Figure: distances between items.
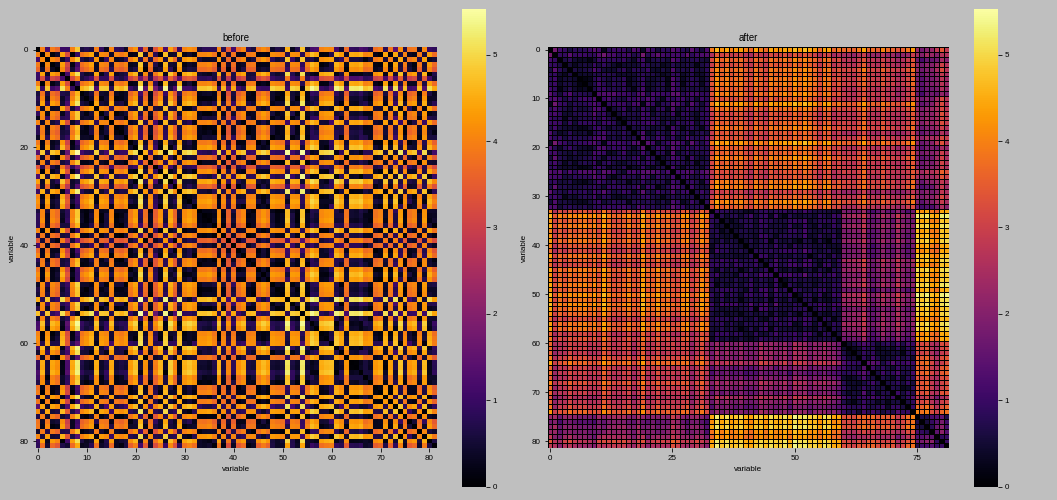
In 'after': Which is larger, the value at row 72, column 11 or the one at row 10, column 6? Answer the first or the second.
the first
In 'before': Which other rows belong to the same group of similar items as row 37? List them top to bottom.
1, 3, 4, 7, 8, 12, 15, 19, 20, 22, 24, 25, 27, 28, 30, 31, 32, 39, 41, 42, 45, 46, 47, 51, 54, 58, 59, 60, 63, 69, 70, 72, 74, 76, 77, 79
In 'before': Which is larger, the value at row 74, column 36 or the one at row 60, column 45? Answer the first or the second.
the first
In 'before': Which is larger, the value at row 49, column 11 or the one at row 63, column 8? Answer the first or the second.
the second
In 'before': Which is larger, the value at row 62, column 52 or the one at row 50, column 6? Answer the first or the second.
the second
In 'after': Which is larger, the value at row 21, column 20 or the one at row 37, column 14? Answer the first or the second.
the second
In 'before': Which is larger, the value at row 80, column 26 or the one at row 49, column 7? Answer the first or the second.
the second
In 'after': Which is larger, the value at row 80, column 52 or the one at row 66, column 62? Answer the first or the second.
the first
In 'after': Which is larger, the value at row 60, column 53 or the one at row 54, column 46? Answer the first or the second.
the first
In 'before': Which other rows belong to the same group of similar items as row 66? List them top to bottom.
0, 2, 5, 6, 9, 10, 11, 13, 14, 16, 17, 18, 21, 23, 26, 29, 33, 34, 35, 36, 38, 40, 43, 44, 48, 49, 50, 52, 53, 55, 56, 57, 61, 62, 64, 65, 67, 68, 71, 73, 75, 78, 80, 81
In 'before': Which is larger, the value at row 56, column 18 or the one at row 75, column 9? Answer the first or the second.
the first
